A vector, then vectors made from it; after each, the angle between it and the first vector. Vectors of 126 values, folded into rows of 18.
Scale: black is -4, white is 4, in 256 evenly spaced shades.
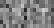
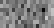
partly opposed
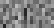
partly aligned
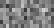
nearly parallel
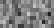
orthogonal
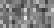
nearly opposite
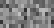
nearly parallel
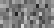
partly opposed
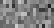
orthogonal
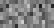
orthogonal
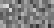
partly opposed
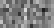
nearly opposite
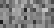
nearly parallel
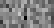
nearly parallel
